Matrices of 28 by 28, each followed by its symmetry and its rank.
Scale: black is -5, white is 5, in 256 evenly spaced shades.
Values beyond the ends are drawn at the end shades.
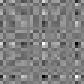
symmetric, rank two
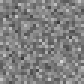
symmetric, full rank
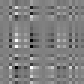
neither, rank one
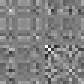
symmetric, rank three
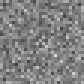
symmetric, full rank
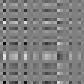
neither, rank one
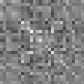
symmetric, rank three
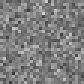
neither, full rank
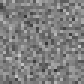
neither, full rank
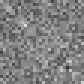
symmetric, full rank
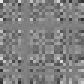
symmetric, rank two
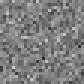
neither, full rank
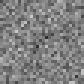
symmetric, full rank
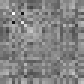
symmetric, rank three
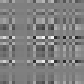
neither, rank one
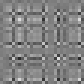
symmetric, rank two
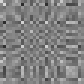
symmetric, rank three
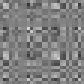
symmetric, rank two
